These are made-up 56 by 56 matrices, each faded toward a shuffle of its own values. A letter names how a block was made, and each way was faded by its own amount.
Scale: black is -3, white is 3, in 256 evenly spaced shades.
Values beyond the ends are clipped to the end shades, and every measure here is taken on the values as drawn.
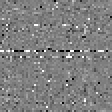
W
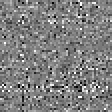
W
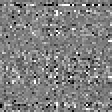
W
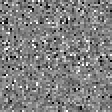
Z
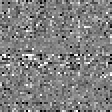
W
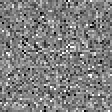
Z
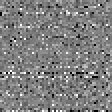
W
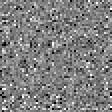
Z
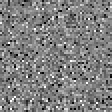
Z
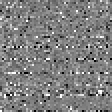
W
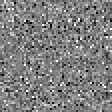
Z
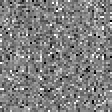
Z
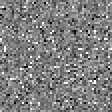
Z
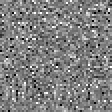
Z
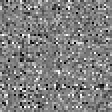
W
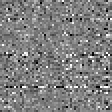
W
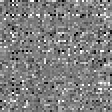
W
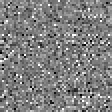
Z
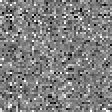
Z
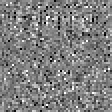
Z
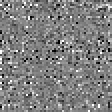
W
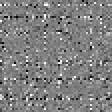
W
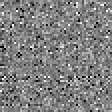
Z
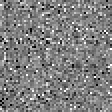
Z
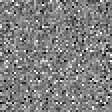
Z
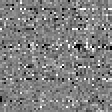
W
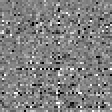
W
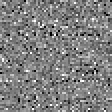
Z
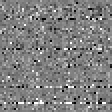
W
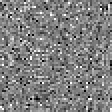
Z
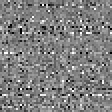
W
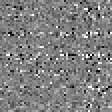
W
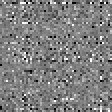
W
